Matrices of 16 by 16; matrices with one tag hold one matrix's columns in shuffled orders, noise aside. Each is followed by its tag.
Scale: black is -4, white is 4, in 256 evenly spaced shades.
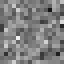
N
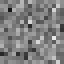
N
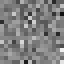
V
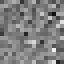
V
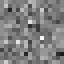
N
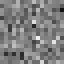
N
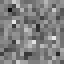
N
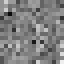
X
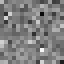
V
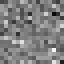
V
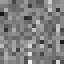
X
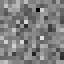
N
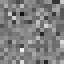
V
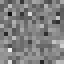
V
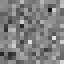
N
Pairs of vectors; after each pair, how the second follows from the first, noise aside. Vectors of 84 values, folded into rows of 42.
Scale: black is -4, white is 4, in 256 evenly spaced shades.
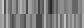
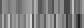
wrapped around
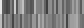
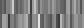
shuffled
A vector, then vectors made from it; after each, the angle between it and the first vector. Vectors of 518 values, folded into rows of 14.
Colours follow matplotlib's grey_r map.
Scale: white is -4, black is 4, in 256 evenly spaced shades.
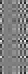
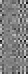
nearly opposite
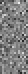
partly aligned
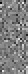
partly aligned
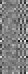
nearly parallel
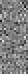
partly opposed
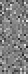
partly opposed
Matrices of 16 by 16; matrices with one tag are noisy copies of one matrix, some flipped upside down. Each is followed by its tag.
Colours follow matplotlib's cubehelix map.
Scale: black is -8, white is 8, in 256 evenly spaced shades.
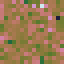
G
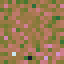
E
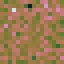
E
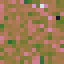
G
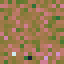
E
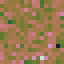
G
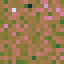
E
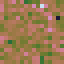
G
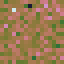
E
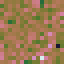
G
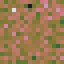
E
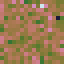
G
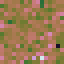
G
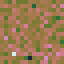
E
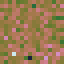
E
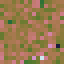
G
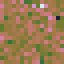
G
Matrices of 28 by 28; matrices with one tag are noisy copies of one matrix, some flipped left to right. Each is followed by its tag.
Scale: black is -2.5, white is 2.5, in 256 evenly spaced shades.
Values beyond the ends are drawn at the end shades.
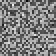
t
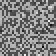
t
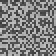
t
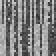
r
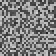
t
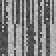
r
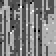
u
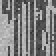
u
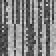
r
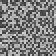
t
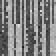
r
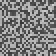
t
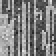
u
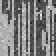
u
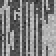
u
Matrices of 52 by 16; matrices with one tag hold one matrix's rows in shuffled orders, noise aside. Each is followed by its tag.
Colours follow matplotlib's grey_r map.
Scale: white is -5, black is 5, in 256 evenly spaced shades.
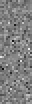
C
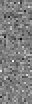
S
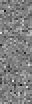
S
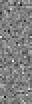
S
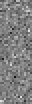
C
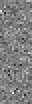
S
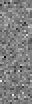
S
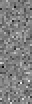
C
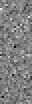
C
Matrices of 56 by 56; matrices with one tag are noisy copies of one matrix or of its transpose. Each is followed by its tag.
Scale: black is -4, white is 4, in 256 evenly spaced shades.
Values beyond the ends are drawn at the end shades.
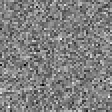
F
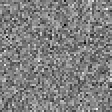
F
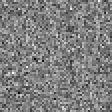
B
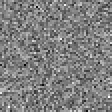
F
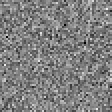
F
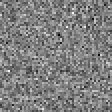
B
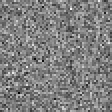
B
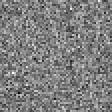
B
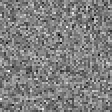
B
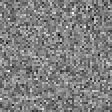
B
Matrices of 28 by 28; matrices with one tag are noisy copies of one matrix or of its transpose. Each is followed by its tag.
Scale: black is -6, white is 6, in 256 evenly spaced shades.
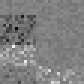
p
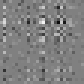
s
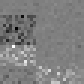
p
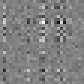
s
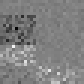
p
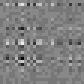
s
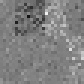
p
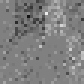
p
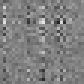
s
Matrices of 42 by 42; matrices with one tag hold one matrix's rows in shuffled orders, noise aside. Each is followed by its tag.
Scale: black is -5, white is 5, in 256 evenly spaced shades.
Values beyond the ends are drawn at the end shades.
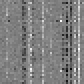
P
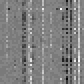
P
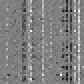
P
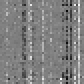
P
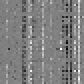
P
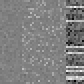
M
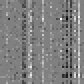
P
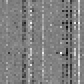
P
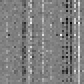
P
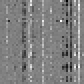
P
